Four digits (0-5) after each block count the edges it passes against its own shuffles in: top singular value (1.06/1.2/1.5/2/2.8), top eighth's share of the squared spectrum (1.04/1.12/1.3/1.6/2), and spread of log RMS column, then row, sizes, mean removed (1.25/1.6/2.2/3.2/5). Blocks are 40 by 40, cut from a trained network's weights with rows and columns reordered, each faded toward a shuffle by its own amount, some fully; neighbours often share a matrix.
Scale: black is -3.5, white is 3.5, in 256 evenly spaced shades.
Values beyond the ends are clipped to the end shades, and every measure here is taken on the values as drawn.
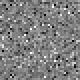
0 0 0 0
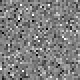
0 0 0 0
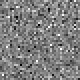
0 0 0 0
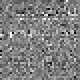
3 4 2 2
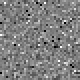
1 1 0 0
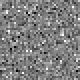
0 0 0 0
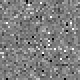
0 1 0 0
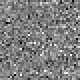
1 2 0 0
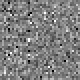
2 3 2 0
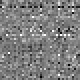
2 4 2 2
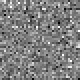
2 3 2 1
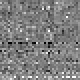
3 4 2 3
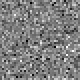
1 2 1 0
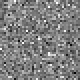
2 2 0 1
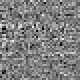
3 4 2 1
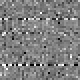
4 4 0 2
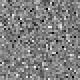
0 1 0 0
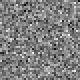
1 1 0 0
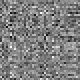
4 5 2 2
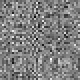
4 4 2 2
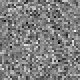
2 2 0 0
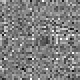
3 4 2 2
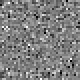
3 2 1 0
